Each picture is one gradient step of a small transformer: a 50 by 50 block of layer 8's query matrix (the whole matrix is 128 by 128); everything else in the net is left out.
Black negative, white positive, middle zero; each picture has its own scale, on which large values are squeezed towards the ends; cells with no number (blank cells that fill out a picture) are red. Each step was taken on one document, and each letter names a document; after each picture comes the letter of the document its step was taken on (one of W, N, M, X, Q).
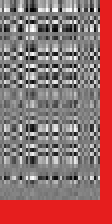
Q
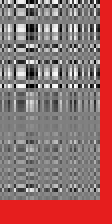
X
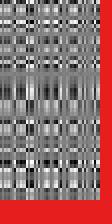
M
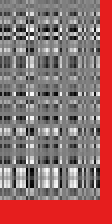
M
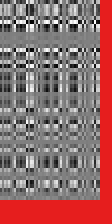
M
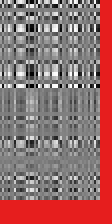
X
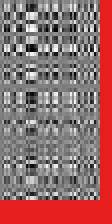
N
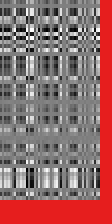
M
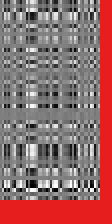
N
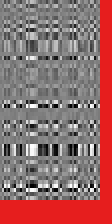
N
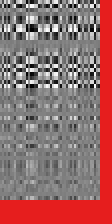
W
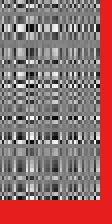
X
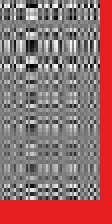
N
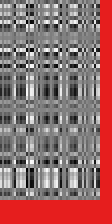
M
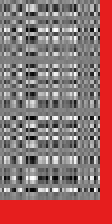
Q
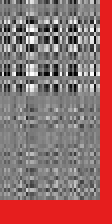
W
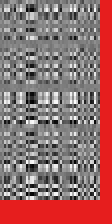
N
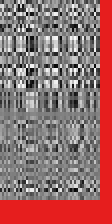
X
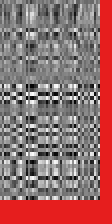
Q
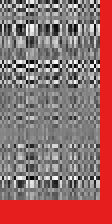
X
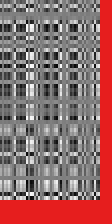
M
